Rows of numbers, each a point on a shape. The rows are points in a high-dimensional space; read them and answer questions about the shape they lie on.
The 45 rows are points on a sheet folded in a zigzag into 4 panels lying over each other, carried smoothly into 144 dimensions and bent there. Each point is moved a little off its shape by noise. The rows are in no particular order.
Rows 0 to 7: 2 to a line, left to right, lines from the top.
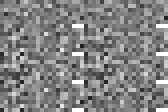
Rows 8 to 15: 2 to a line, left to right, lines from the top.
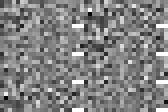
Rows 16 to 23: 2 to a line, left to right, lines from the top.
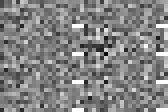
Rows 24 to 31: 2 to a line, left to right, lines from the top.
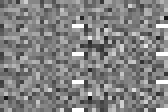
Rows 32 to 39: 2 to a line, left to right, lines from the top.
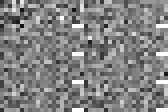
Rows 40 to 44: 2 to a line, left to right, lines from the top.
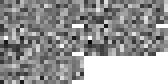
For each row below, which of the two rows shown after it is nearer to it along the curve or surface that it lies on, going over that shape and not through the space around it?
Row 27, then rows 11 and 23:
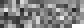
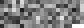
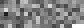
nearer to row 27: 23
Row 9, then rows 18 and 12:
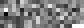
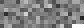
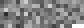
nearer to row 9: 12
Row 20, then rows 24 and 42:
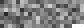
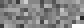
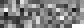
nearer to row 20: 42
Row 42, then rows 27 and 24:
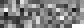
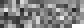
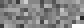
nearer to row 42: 27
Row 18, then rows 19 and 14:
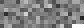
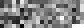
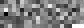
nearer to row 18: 14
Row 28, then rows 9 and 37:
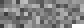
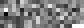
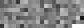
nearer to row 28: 37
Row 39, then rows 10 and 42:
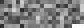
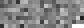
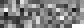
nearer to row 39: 10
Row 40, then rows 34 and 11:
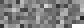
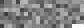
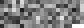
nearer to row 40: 11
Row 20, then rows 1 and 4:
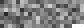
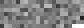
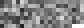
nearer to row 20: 1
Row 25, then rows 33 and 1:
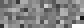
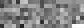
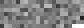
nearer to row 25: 1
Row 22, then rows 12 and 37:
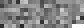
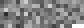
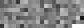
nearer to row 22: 37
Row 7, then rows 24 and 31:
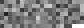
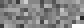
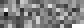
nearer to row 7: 24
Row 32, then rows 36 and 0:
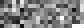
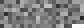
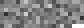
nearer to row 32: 36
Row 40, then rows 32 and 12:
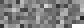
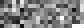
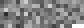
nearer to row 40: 32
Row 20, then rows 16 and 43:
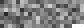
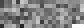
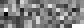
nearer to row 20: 43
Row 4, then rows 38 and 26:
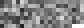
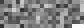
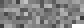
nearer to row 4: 38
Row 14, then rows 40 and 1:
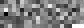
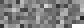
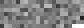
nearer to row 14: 1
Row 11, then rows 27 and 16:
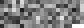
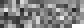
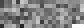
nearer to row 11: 16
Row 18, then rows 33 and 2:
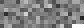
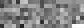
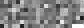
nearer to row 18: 33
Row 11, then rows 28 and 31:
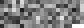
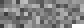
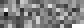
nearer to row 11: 28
